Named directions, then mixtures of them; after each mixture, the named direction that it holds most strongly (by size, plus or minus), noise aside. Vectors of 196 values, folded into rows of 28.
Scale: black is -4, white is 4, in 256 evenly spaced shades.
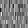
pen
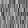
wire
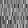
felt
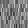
wire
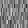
felt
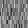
felt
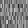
felt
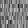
felt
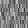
wire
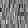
pen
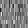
pen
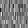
pen
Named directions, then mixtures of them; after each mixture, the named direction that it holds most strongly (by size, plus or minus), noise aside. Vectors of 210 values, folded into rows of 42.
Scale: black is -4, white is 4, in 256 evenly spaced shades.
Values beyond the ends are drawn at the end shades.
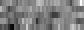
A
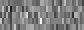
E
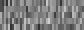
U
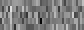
E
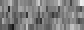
A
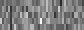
E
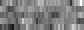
A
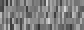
U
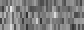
E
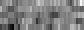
A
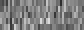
U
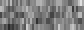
A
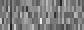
E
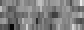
A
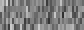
U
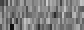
U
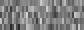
E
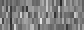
E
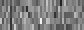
E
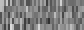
U
